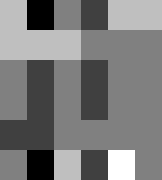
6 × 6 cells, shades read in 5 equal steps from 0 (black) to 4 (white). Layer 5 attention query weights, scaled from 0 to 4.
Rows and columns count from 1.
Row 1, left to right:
3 0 2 1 3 3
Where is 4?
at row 6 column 5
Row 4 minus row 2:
-1 -2 -1 -1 0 0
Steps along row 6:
down up down up down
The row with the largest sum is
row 2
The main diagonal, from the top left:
3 3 2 1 2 2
